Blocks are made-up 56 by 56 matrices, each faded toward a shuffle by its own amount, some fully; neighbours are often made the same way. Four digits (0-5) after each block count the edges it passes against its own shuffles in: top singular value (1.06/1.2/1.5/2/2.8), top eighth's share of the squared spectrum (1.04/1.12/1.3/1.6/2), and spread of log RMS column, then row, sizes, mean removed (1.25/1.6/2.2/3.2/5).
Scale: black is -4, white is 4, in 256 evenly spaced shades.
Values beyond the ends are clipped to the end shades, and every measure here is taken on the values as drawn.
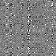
4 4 3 2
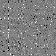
3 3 1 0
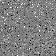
1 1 1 0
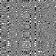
4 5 3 2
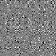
3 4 2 2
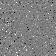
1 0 0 0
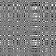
5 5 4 4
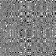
4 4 3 2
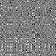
4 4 2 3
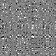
4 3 2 2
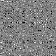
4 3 1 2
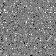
3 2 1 0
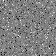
0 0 0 0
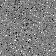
0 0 0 0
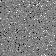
0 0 0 0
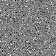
2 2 1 0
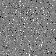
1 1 0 0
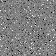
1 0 0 0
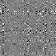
4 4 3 2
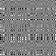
4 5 3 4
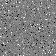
0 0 0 0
